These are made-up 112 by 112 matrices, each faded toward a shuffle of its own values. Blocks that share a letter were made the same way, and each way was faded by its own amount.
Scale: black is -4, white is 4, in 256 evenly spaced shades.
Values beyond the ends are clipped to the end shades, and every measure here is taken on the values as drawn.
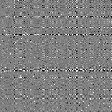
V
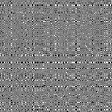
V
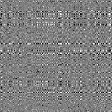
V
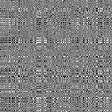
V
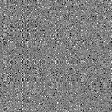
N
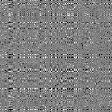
V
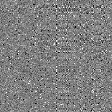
N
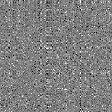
N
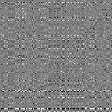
V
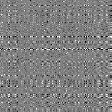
V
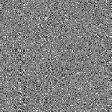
N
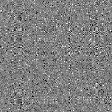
N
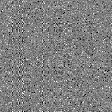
N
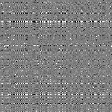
V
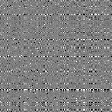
V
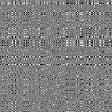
V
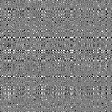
V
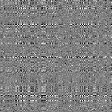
V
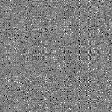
N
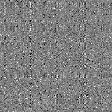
N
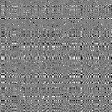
V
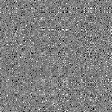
N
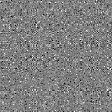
N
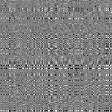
V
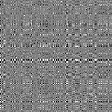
V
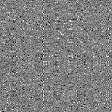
N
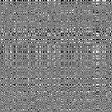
V
